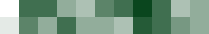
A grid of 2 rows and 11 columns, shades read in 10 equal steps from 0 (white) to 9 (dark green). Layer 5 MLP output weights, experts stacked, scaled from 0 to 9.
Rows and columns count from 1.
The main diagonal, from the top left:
0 6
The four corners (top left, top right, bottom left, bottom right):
0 4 1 4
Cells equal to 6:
2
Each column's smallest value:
0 6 4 4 3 4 3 8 7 3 4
